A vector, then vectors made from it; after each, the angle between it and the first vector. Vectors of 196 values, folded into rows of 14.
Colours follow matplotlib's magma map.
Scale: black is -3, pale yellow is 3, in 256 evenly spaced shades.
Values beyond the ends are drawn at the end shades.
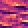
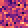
partly opposed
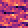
nearly parallel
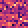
partly aligned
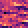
nearly parallel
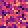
partly aligned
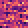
partly aligned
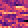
nearly opposite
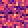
partly aligned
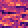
nearly parallel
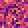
orthogonal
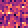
partly opposed
